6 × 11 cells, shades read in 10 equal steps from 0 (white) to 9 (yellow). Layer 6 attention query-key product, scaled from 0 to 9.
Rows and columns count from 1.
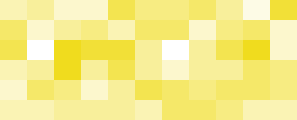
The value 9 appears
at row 3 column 3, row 3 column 10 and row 4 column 3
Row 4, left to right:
3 4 9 4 7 4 2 4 4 6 5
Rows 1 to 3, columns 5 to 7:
7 5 5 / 3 6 6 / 8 4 0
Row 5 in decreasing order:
7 6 6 6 6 5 5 5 4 2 2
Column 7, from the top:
5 6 0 2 6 6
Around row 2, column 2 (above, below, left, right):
4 0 6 4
